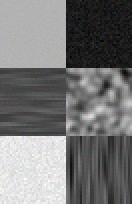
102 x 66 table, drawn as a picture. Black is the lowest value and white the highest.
It is made of 3 by 2 panels. Panel 1,1: high, flat. Panel 1,2: very low, fine-grained, faint in contrast. Panel 2,1: low, streaked across, faint in contrast. Panel 2,2: middling, blotchy, strong in contrast. Panel 3,1: very high, fine-grained, faint in contrast. Panel 3,2: low, streaked downward.
